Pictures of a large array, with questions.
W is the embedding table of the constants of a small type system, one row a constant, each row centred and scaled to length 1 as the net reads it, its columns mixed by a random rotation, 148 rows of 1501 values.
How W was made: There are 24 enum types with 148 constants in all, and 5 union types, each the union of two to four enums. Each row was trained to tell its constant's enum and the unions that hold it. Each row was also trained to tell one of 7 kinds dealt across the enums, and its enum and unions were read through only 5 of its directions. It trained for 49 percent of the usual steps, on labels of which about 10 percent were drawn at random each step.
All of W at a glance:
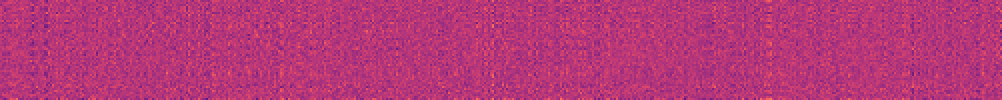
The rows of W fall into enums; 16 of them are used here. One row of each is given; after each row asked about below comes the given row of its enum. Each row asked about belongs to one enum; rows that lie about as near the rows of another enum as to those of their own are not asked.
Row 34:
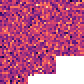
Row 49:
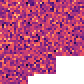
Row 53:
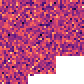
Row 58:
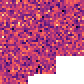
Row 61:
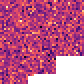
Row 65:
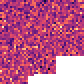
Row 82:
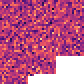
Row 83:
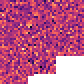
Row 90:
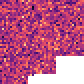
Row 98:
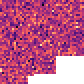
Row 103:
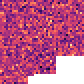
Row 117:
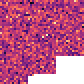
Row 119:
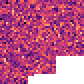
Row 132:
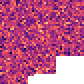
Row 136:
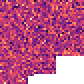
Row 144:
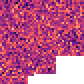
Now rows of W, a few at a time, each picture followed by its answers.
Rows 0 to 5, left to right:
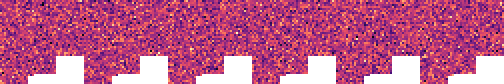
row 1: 65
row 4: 117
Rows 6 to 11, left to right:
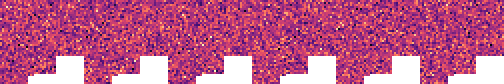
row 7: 119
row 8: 144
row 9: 83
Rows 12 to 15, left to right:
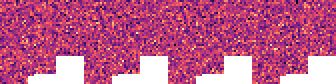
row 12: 132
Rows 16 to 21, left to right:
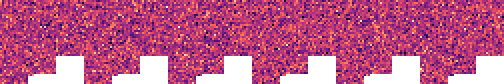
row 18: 117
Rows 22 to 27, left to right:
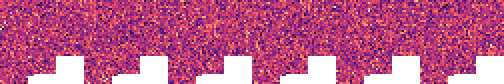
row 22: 83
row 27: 103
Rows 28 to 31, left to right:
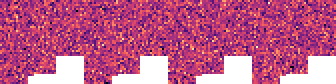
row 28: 144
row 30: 83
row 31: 53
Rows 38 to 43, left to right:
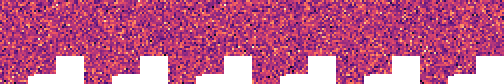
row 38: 103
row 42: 53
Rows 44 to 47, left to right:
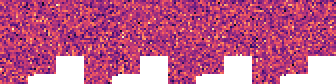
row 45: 90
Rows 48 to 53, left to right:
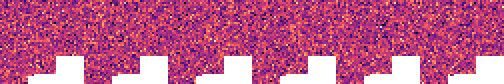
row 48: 65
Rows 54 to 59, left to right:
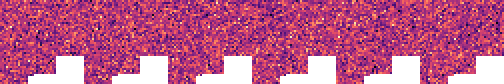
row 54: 117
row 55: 144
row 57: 90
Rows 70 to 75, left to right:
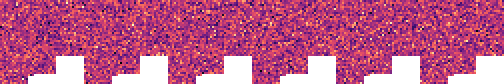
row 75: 83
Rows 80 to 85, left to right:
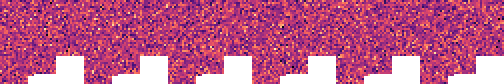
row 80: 103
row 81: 83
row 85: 90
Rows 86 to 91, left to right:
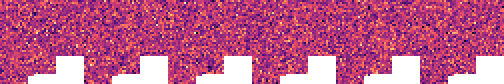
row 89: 65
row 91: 49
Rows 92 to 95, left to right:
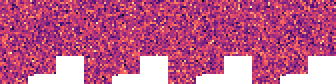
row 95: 53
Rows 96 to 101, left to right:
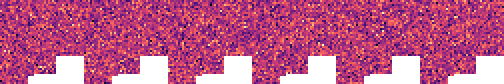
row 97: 65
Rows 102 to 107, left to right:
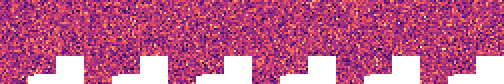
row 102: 119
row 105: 132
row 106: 61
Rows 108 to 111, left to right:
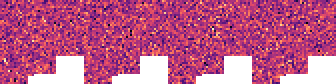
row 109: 103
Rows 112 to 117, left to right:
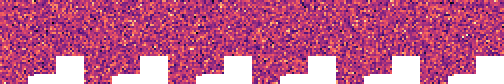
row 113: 103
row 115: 49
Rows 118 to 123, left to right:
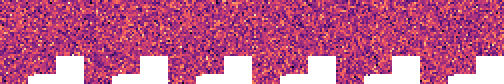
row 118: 61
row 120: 61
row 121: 53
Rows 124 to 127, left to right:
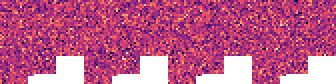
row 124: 61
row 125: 61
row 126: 58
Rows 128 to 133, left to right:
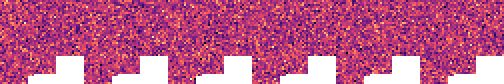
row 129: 117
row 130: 53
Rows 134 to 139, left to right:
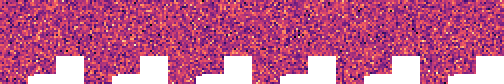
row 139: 65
